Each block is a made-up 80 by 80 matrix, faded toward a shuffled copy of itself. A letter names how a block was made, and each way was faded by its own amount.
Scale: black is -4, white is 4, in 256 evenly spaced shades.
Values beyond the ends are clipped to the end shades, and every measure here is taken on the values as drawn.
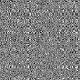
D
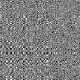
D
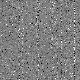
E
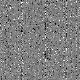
E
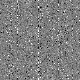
E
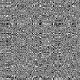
D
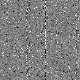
E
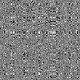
D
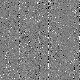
E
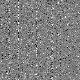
E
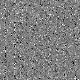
E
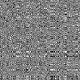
D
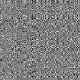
D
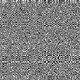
D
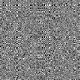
D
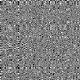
D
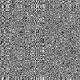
D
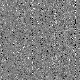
E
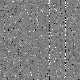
E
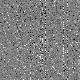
E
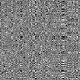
D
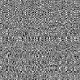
D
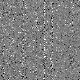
E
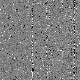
E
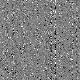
E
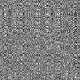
D
